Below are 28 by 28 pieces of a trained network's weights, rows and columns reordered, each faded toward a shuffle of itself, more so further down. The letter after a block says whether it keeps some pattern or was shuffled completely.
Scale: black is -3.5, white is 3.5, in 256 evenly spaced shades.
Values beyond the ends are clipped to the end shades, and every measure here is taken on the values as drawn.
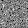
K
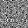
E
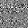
E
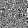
E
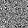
E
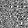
E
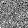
K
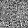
E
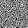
E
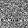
E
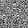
E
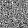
K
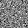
K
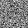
K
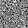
K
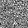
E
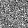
K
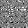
E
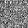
E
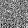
E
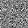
E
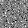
K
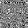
E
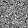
K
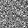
E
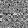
E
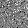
K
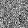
E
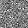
E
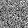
K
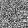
E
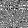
E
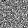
K
